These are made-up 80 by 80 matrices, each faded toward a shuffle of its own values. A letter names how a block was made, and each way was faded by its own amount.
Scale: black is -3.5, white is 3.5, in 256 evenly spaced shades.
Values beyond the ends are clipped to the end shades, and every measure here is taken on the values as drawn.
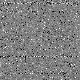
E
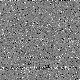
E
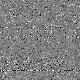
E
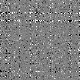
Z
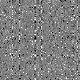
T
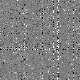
Z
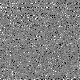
E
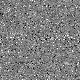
E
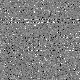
E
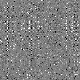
T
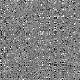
T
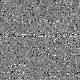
E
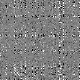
Z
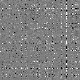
Z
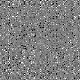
T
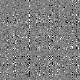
Z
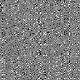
T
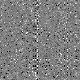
T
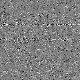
E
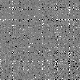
Z
